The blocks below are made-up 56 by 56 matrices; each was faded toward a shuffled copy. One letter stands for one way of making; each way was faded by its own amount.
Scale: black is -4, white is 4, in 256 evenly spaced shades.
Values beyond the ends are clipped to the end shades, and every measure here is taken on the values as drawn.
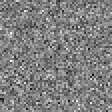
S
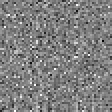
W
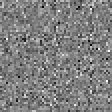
W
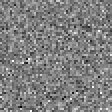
S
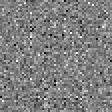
W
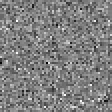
S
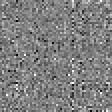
W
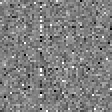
W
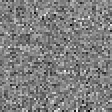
S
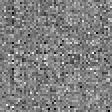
W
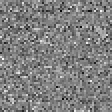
S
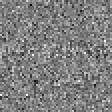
S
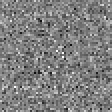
S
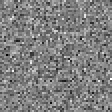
S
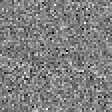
S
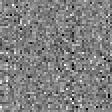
W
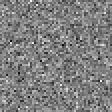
S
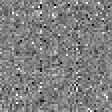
W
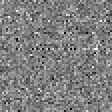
S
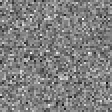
S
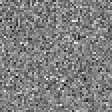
S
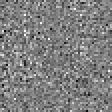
W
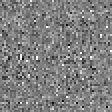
W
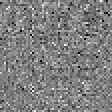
W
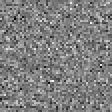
S
